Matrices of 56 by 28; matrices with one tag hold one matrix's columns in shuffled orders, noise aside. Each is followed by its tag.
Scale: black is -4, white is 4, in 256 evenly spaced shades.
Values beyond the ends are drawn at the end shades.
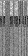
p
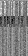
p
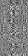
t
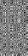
t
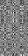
t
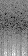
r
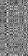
t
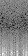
r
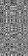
t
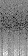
r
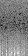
r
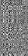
t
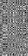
t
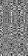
t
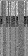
p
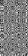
t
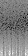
r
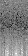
r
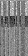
p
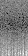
r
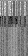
p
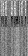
p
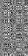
t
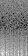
r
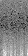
r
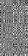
t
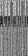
p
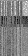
p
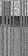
p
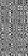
t
